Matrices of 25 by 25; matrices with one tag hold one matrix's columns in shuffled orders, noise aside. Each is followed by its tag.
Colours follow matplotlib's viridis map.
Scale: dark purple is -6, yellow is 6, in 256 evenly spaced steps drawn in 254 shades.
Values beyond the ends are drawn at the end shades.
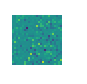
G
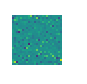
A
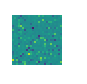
G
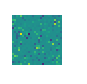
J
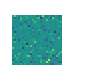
A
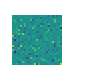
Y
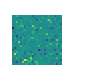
G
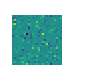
J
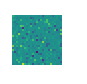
Y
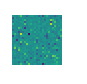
J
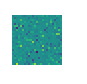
Y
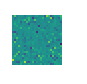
A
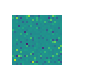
A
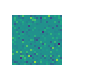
A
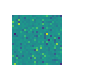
J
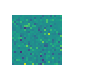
Y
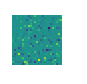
G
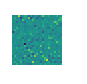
A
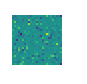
J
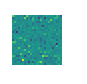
A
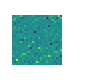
A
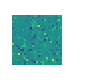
G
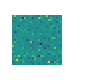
A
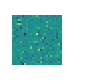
J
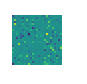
J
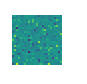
Y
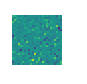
G
